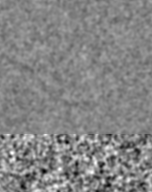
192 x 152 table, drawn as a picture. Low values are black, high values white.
Slope: none. Odd rows or columns: none. Stripes: none. Seam: horizontal, 70% of the way down, the top part calmer. Grain: blotchy. Lone odd cells: none. Average level on the scale: 50%.
